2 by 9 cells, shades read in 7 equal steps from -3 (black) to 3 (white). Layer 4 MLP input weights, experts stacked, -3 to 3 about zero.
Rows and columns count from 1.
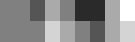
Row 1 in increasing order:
-2 -2 -1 0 0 0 1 1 3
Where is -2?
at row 1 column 6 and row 1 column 7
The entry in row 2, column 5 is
1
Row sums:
0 5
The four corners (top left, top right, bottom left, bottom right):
0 3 0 2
